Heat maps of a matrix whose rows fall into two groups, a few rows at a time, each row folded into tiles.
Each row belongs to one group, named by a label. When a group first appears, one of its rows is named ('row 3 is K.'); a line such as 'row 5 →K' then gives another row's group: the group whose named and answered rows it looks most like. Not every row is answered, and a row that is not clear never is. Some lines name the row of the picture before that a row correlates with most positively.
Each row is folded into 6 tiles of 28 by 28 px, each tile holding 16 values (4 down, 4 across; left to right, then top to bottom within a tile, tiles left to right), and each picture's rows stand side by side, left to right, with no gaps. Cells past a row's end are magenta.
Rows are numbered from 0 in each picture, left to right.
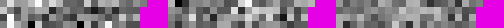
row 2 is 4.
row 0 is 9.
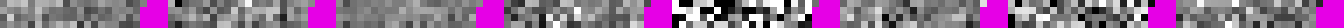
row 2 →4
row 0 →9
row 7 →9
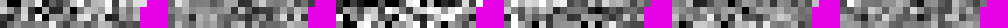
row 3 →9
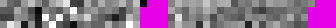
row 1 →9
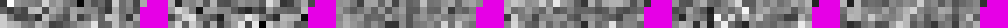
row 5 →4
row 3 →9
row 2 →9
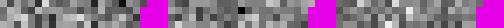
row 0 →4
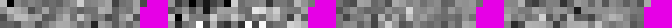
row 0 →4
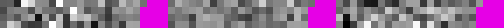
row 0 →9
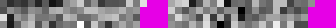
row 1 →9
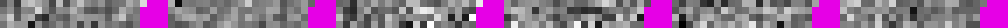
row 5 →9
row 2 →4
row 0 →9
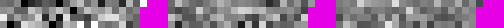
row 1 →4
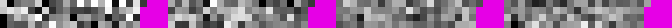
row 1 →4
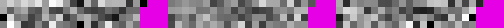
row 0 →9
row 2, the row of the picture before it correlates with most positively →0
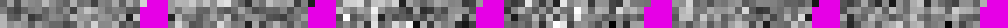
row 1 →9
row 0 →4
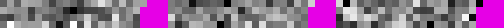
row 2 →4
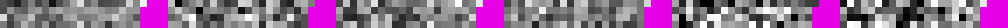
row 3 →9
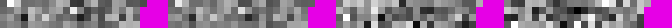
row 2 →9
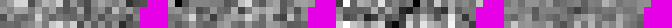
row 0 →9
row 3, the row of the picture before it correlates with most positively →3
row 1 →4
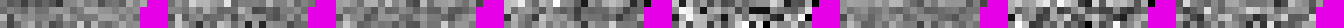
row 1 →9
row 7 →4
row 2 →9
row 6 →9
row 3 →9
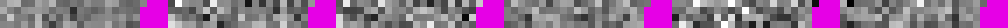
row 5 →4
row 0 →9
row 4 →9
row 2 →4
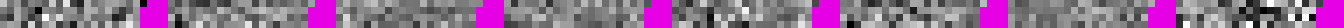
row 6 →4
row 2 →9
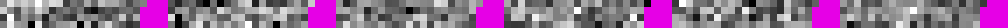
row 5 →4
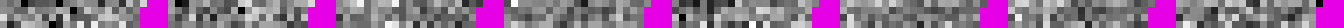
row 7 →9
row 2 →9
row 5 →9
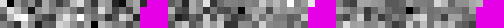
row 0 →4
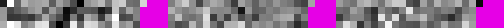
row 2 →9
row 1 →9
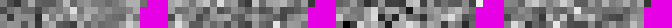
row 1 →9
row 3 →9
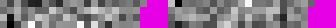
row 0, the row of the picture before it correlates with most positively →2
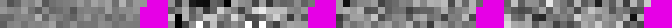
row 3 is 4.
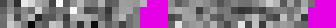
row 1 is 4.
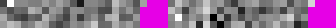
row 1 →9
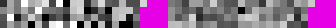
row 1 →4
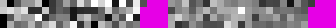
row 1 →4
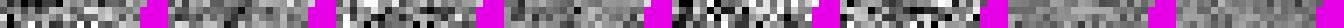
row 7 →4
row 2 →9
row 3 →4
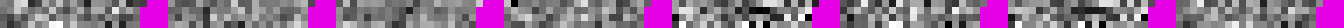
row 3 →4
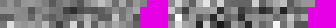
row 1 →9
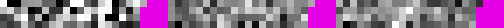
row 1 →4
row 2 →4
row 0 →4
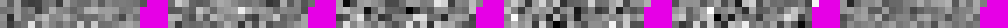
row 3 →9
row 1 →4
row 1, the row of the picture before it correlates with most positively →2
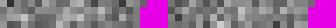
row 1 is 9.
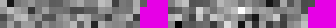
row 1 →4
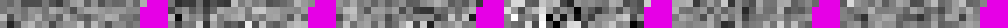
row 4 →9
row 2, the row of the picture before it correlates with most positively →0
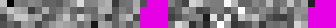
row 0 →4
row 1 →9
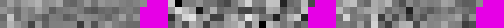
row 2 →9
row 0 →9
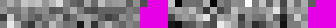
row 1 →4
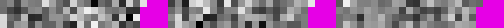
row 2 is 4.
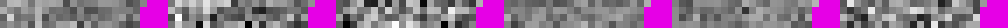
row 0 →9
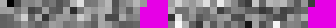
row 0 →4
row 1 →9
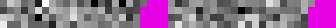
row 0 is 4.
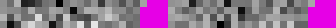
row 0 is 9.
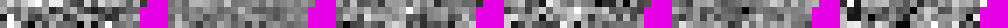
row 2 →4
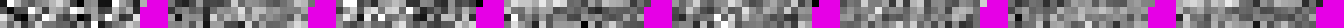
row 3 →9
